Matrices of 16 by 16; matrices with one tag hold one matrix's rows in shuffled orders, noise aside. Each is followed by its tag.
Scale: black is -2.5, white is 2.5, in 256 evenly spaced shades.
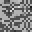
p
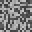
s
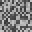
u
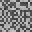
u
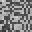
p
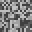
s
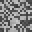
s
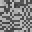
p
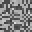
p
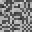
p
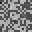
s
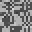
p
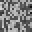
s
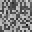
u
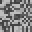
p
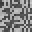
p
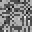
p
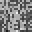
s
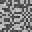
p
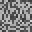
u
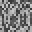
u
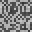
u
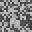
s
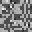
p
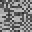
p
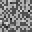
u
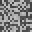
s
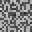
u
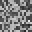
s
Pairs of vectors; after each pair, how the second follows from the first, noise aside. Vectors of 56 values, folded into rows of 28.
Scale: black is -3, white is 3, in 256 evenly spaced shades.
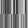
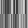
copied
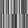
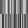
shuffled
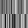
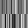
copied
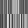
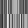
copied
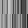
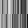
copied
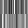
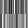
copied
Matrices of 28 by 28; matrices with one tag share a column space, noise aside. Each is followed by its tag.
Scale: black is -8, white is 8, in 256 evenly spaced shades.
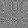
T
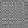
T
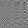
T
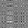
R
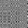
R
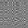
T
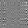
T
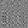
R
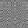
T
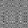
R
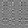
T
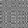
R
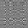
T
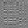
T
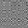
T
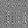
R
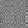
R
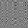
T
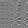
T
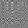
T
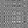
R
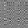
T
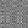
R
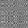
R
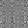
R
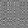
T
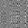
R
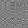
T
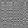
T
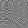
T
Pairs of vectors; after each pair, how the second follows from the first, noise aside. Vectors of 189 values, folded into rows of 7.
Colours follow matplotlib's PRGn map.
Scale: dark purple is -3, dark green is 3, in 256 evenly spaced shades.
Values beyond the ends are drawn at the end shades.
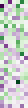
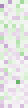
shrunk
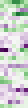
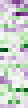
negated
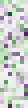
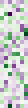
negated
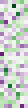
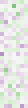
shrunk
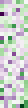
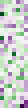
negated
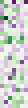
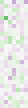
shrunk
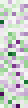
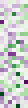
negated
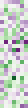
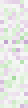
shrunk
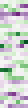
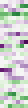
negated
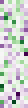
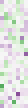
shrunk
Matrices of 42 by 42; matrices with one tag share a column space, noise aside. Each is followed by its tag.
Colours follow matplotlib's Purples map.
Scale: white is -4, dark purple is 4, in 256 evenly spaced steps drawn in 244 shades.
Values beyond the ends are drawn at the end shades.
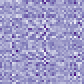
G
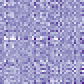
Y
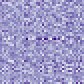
Y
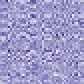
G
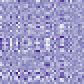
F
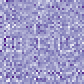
F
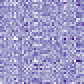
Y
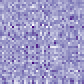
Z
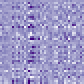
Z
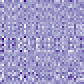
F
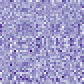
F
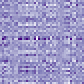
Y
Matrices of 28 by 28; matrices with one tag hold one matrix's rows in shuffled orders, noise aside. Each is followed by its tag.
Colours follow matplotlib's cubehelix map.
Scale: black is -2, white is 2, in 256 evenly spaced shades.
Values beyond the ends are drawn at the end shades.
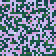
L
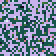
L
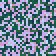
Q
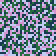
Q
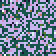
L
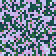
Q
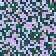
Q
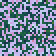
L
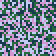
Q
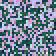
L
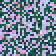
Q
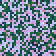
Q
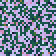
Q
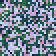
L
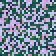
Q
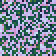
Q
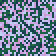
Q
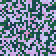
Q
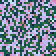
Q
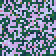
L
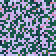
Q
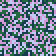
L
